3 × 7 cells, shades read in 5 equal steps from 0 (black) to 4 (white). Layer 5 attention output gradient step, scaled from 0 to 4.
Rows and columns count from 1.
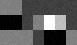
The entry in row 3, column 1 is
2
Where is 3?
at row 2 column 6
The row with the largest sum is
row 2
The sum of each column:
4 4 4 4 5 4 4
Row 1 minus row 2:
2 2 0 -1 -3 -2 0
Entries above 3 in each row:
0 1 0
